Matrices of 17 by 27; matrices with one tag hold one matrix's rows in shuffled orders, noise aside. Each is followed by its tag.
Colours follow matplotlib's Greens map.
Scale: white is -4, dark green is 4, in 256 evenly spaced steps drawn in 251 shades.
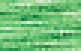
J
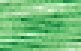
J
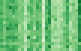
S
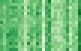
S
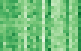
S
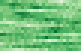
J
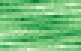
J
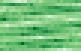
J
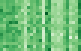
S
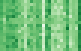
S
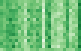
S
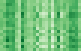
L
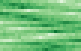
J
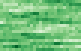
J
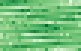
J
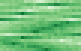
J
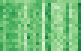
S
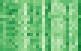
S
